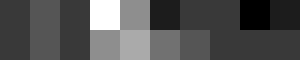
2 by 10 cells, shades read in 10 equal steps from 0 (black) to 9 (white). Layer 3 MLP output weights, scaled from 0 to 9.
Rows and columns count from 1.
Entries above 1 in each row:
7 10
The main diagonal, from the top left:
2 3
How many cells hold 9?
1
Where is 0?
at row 1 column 9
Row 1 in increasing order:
0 1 1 2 2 2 2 3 5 9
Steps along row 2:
up down up up down down down same same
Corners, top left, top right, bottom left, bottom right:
2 1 2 2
